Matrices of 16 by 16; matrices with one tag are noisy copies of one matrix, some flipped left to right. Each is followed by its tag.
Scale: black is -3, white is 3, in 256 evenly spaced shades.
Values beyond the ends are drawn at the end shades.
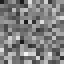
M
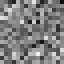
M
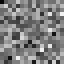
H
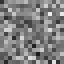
H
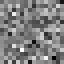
H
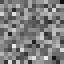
H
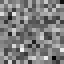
H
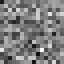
H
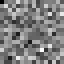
H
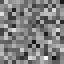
H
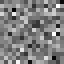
H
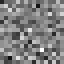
H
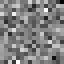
H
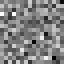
H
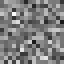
H
